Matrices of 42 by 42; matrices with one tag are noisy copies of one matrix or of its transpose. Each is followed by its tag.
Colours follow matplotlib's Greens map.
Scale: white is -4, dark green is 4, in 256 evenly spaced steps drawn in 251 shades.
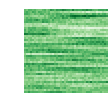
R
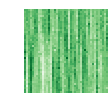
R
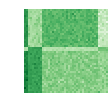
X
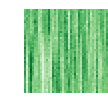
R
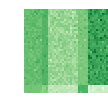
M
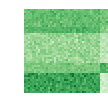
M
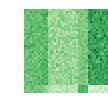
M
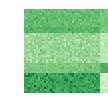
M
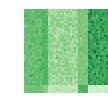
M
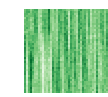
R
